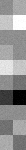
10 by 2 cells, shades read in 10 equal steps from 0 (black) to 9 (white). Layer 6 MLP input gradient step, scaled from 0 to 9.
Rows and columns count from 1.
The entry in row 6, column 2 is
4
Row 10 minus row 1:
1 -2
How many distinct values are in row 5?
2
